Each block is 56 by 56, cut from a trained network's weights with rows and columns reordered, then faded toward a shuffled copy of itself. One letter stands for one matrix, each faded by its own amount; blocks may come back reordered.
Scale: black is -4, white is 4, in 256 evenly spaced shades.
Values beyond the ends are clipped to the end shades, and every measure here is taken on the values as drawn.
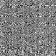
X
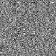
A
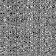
X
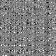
X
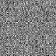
A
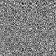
A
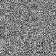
A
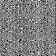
X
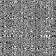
X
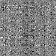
X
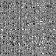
X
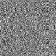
A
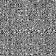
X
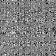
X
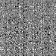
X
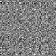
A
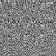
A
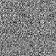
A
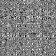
X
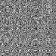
A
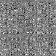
X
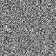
A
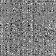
X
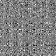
X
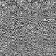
A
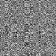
A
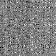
X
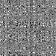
X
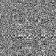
A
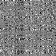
X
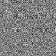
A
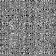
X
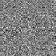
A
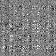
X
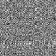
A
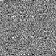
A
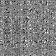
X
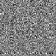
A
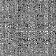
X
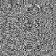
A
